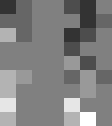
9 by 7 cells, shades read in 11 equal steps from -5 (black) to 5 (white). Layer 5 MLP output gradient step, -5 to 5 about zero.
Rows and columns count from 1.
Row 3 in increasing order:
-3 -2 -1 0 0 0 2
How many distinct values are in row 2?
3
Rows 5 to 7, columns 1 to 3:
0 0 0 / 2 1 0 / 2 0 0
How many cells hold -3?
4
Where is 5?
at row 9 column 6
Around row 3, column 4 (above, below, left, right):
0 0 0 -3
